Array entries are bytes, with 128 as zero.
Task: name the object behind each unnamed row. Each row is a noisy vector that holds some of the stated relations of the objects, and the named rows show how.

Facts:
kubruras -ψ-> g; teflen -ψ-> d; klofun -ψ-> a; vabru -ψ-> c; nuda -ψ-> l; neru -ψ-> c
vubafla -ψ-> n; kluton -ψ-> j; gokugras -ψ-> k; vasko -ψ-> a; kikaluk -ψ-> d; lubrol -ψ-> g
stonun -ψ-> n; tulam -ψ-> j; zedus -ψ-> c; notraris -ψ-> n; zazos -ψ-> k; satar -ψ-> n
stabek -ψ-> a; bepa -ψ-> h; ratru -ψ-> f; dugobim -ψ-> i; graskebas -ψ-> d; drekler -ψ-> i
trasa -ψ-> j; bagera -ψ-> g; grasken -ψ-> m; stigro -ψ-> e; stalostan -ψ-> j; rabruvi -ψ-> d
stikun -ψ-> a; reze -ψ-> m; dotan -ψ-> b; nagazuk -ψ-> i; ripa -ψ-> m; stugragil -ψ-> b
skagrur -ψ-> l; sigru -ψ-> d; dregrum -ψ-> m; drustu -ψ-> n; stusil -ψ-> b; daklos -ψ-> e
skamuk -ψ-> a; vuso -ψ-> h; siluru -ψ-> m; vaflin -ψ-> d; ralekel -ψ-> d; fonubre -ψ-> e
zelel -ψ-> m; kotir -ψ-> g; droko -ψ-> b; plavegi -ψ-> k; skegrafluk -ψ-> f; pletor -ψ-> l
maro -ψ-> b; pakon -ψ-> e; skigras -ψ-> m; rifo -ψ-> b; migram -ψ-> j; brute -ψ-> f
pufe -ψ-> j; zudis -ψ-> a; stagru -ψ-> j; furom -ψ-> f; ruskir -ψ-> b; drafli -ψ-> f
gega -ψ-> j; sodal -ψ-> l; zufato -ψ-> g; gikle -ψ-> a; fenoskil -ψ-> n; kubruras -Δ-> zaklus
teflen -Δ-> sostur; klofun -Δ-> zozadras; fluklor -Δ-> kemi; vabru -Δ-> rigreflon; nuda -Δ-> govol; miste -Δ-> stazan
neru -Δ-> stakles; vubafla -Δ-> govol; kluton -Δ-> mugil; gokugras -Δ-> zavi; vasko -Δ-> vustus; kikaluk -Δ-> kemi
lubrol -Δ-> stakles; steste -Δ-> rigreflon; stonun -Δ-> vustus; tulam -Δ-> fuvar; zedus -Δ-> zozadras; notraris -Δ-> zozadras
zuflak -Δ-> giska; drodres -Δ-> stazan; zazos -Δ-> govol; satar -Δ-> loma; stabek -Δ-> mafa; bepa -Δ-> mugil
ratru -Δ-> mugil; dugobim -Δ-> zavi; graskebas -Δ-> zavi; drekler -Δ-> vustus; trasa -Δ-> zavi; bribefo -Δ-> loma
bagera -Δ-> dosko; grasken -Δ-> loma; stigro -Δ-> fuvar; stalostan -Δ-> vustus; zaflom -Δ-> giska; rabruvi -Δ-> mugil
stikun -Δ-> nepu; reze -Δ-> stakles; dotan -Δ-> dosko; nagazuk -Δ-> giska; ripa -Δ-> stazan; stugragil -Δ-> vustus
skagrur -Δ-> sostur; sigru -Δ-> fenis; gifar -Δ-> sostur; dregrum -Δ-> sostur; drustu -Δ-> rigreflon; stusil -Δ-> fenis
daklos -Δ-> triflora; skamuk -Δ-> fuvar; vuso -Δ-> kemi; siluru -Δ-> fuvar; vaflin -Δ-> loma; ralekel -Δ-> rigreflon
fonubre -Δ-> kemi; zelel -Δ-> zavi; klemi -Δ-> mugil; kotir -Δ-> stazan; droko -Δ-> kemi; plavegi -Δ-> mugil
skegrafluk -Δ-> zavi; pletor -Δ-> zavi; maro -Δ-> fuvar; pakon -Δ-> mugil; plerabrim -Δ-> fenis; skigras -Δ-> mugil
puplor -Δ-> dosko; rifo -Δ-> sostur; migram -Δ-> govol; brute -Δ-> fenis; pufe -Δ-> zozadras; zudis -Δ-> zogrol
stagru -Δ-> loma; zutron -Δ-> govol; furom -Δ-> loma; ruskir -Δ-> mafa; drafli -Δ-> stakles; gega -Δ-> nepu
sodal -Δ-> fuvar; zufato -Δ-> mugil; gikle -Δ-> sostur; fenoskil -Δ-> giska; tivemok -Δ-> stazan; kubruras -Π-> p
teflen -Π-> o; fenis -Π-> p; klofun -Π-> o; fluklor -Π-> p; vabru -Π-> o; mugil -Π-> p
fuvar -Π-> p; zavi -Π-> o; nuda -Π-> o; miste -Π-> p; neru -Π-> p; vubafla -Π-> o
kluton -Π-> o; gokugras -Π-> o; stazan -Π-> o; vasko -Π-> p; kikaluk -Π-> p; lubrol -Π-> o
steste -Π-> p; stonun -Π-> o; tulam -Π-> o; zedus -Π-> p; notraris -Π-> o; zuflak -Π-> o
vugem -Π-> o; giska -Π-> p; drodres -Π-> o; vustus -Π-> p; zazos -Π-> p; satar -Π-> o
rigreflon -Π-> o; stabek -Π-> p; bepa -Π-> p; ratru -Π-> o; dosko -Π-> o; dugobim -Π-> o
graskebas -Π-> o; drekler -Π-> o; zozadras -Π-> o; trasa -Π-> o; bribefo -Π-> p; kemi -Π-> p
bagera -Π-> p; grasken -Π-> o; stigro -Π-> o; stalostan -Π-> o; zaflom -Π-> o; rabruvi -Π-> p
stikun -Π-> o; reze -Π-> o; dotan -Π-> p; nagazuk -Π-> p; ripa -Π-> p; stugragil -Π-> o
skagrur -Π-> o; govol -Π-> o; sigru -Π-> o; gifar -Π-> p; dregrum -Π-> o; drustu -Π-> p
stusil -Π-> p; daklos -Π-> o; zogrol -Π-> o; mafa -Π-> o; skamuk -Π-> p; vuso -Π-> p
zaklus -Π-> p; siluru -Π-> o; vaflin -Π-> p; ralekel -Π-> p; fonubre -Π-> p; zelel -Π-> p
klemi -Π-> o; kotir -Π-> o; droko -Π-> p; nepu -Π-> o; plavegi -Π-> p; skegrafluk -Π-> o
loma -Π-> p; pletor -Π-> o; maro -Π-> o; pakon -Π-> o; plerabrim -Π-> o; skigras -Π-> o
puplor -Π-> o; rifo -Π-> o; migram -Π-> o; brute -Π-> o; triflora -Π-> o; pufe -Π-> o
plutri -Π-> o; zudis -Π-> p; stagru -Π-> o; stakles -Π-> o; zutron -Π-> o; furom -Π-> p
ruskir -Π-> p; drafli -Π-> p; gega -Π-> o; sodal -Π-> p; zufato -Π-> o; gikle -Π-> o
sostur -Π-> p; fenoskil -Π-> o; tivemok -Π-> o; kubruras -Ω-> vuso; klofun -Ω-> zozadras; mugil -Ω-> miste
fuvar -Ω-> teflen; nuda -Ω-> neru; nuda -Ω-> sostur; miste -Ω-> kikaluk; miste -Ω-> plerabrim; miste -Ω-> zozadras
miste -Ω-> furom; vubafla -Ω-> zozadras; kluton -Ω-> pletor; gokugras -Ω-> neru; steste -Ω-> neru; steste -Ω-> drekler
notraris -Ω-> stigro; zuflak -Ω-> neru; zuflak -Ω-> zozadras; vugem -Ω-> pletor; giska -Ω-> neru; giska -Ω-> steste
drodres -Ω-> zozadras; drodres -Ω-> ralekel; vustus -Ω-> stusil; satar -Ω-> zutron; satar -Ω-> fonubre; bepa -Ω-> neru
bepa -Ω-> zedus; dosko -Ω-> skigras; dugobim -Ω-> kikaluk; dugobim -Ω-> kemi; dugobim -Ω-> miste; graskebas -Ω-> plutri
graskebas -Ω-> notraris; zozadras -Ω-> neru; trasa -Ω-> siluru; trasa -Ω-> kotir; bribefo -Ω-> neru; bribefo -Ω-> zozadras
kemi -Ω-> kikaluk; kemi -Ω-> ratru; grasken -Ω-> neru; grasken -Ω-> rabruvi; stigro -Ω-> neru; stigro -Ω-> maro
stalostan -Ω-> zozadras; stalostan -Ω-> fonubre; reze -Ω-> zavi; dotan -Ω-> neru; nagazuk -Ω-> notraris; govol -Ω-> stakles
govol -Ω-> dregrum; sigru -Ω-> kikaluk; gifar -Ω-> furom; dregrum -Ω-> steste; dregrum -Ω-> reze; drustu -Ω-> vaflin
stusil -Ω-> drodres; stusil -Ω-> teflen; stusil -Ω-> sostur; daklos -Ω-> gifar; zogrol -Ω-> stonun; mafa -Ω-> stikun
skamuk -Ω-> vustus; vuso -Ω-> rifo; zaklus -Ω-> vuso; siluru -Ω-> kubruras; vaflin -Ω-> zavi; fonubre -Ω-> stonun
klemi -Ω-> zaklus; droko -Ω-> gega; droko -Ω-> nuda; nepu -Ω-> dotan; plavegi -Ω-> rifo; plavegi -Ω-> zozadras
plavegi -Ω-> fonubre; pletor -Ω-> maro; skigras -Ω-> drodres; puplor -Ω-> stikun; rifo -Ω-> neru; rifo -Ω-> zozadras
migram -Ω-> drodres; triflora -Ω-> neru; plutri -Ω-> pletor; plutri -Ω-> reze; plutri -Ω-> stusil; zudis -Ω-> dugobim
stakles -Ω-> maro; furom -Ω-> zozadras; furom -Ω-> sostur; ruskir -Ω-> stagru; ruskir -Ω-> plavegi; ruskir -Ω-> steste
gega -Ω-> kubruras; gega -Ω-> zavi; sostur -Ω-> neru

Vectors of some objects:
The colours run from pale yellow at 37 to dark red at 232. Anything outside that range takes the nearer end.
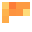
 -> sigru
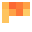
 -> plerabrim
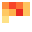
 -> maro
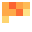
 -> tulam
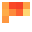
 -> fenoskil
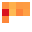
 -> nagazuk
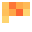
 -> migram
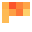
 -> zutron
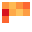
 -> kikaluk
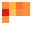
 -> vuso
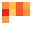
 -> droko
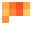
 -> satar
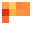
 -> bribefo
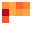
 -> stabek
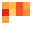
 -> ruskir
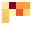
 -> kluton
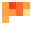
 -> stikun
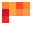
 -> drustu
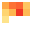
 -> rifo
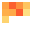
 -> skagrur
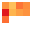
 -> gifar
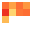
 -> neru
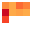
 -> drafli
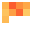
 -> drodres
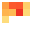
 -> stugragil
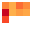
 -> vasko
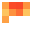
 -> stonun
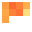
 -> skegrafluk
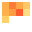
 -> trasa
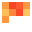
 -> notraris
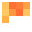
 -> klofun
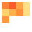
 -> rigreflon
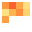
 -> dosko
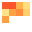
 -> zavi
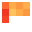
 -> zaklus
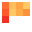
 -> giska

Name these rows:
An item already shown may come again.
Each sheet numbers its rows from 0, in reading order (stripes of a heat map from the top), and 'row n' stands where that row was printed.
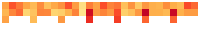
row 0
siluru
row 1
gokugras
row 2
mafa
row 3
drustu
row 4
kemi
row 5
zazos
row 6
zudis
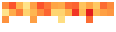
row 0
govol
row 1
siluru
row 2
rifo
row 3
miste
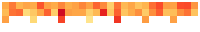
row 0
graskebas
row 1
drekler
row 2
vaflin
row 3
stigro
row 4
giska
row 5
vubafla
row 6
stonun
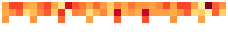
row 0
fenoskil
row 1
satar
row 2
bepa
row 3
zogrol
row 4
fluklor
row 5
kubruras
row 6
fenoskil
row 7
klemi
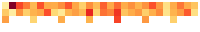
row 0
ratru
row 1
gega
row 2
zozadras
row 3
fonubre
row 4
zaklus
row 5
mafa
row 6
trasa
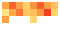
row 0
triflora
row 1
pletor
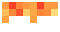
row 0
reze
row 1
kotir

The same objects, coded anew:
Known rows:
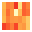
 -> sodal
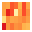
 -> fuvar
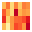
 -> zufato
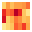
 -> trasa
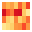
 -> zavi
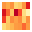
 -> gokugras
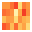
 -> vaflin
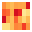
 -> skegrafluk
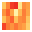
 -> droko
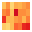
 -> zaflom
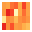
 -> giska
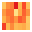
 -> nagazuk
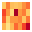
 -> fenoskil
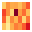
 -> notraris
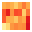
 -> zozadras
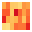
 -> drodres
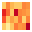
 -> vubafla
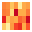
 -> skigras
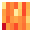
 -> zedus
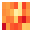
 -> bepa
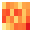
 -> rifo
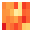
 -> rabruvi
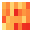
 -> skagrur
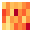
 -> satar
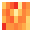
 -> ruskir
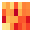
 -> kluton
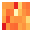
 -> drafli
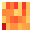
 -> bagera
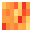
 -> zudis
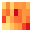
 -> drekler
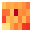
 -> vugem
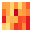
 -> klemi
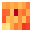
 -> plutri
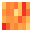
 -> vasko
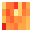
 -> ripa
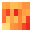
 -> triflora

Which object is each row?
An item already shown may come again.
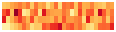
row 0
dugobim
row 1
stugragil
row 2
zedus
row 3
drodres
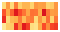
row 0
gega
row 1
siluru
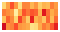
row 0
vuso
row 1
zuflak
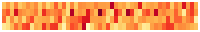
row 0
dregrum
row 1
skagrur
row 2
zufato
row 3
pletor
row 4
graskebas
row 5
stakles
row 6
fonubre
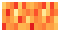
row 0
miste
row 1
gifar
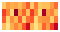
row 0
notraris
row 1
fenoskil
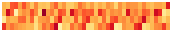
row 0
kemi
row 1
fenoskil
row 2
klofun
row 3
zuflak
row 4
stigro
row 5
skegrafluk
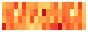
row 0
steste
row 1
teflen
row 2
neru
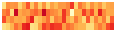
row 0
maro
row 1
migram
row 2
furom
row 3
grasken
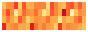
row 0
gifar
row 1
ralekel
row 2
kemi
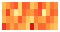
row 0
kikaluk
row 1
zaklus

